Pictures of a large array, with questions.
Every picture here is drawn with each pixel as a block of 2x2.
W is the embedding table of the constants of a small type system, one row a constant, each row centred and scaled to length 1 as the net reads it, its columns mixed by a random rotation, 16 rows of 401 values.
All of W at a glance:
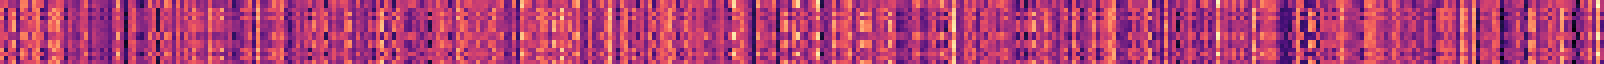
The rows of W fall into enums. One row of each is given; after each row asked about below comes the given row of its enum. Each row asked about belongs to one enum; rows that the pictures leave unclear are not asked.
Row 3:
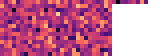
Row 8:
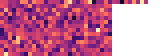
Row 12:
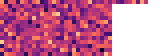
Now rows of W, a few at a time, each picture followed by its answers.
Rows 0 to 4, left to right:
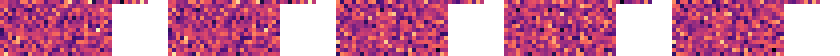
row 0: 8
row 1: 8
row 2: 12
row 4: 12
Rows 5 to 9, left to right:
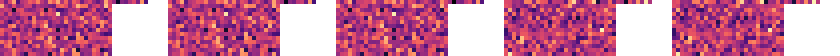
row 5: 3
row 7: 3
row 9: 8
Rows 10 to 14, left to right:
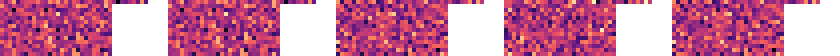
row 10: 3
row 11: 3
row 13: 8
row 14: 12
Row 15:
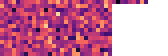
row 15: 3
